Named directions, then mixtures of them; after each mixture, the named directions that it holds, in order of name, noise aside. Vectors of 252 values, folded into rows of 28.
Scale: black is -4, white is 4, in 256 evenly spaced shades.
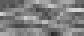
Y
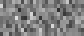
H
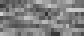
Y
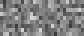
H, Y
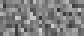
H, Y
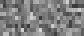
H, Y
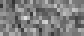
H, Y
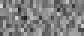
H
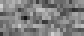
H, Y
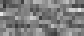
H, Y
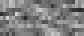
Y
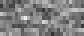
H, Y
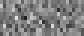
H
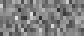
H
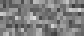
H, Y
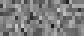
H, Y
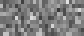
H, Y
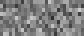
H, Y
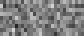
H, Y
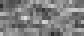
H, Y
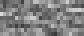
H, Y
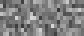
H, Y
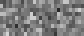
H, Y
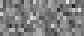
H, Y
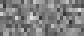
H, Y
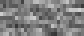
H, Y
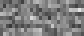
H, Y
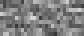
H, Y
